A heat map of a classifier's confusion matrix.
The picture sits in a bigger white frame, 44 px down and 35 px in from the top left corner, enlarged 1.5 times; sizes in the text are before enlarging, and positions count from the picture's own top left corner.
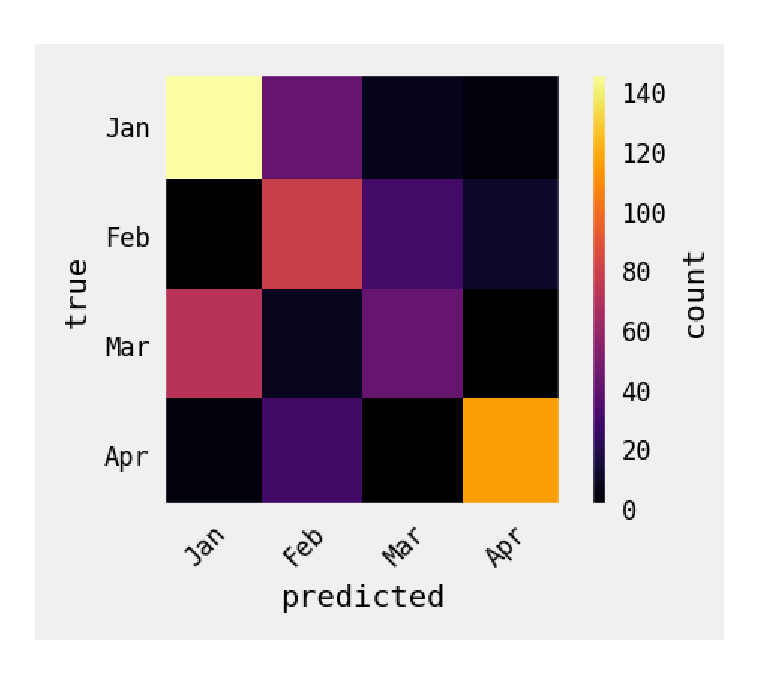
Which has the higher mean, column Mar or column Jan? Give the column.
Jan
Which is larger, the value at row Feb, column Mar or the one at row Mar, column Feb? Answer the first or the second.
the first
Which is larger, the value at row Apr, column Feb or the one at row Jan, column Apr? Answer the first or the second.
the first
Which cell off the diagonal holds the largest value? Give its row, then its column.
Mar, Jan
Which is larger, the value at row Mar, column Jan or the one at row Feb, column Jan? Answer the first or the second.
the first
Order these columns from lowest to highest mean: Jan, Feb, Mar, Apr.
Mar, Apr, Feb, Jan
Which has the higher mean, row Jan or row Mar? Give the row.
Jan
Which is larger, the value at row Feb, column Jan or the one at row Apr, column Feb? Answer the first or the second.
the second
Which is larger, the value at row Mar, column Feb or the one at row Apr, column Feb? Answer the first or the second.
the second
